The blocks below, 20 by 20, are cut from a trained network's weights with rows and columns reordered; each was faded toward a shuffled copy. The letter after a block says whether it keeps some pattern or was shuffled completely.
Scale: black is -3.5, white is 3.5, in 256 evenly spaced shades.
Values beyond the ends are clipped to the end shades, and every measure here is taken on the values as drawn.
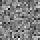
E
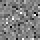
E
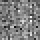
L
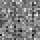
L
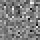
L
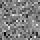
E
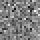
E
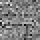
L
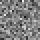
E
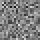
L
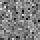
E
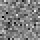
E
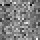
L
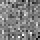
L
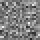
L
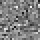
E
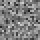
E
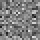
L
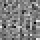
L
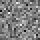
E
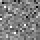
E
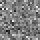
E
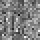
L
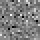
E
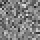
E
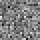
E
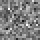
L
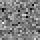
E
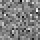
E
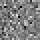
L
